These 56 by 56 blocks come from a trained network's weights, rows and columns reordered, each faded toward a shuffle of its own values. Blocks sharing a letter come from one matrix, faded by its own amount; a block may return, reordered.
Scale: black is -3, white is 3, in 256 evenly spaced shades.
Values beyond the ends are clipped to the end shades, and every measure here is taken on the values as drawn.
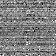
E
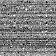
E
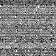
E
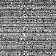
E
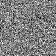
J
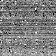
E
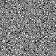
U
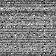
E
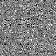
U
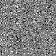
U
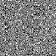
U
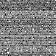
E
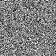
J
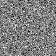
J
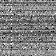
E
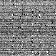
E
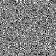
U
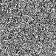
J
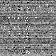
E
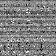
E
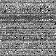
E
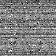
E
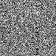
J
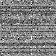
E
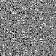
U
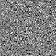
U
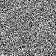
J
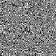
U
